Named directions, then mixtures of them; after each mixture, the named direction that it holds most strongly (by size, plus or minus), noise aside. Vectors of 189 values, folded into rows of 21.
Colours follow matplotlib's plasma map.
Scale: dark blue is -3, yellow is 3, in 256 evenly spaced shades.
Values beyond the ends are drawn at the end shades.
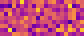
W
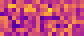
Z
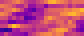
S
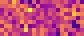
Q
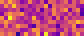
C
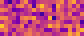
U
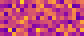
W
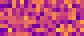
W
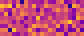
W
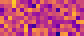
Q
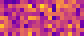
U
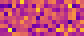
W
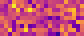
Q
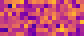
W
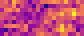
S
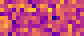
U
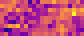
S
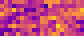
S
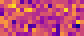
Q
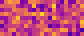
U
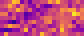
S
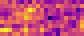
S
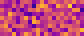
U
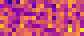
U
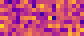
U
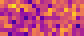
Z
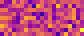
U
